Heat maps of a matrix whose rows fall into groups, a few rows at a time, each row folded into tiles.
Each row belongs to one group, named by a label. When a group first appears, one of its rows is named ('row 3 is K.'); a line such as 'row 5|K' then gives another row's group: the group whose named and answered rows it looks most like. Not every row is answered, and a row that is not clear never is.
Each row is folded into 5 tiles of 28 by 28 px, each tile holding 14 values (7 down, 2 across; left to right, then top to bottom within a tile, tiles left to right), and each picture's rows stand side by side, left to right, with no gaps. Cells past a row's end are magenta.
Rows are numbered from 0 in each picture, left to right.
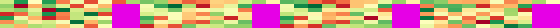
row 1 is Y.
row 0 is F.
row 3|Y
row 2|Y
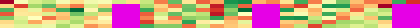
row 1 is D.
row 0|F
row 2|F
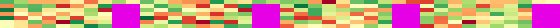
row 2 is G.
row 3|Y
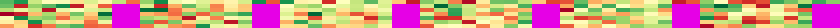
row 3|G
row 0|F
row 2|G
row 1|F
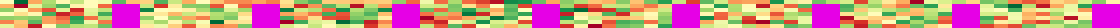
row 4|F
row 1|F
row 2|F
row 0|F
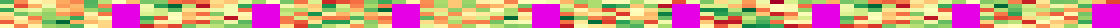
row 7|G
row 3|Y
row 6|Y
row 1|Y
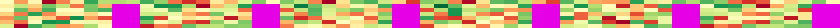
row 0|D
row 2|G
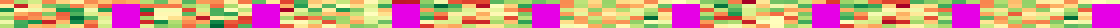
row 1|F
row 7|Y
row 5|G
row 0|F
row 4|Y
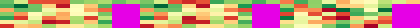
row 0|G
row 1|G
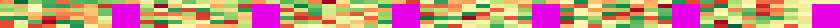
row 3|F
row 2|G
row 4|F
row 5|D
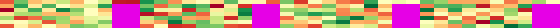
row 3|Y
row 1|F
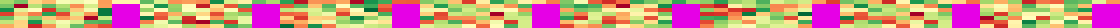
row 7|D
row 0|F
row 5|F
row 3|G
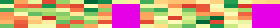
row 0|D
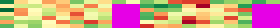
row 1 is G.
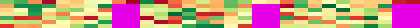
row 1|D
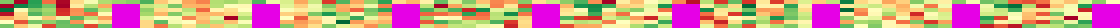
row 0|D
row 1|G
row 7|Y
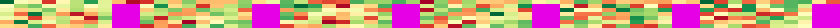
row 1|Y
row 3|Y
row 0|G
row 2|G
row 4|F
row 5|D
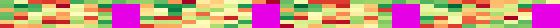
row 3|Y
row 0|G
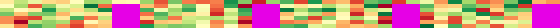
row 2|D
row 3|D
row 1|D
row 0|D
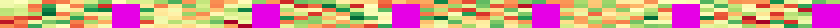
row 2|F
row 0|D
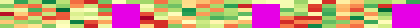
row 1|D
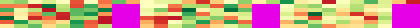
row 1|D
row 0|F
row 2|G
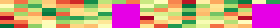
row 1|D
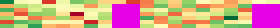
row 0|G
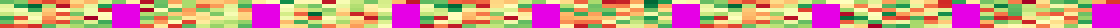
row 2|G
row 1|Y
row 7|G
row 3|Y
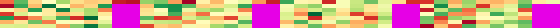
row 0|Y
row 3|Y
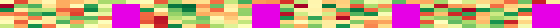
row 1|D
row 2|F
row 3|F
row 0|D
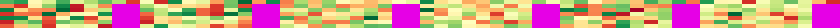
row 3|G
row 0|F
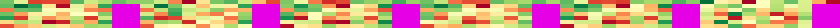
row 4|G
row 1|G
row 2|G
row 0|G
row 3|G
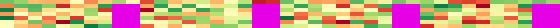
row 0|Y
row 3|G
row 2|G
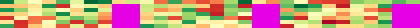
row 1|D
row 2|G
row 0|D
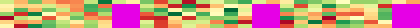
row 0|D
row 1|D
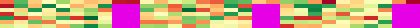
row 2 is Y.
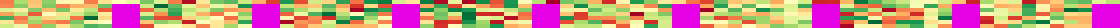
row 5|Y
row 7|D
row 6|F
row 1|G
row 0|Y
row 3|D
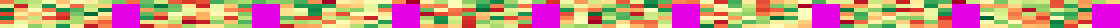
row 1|G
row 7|F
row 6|D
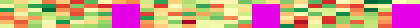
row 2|D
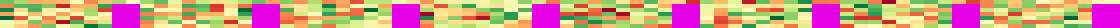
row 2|D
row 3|F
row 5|D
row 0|Y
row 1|F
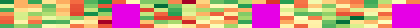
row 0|D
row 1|G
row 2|D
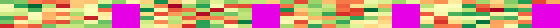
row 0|Y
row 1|F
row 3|D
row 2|D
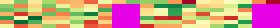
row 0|F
